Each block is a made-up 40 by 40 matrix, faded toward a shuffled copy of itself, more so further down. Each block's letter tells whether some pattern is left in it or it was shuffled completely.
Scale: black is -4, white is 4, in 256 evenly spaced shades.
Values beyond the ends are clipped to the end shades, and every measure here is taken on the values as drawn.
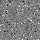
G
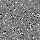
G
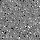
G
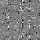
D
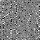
D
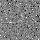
G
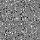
D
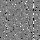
D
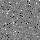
G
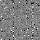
D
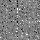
D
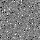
G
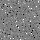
G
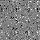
D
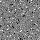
G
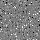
G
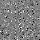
D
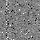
D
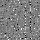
D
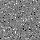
G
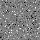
G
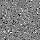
G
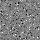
G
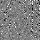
D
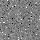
G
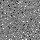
G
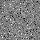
G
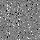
D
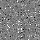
D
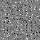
D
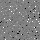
G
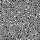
D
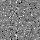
D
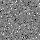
G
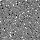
G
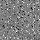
D
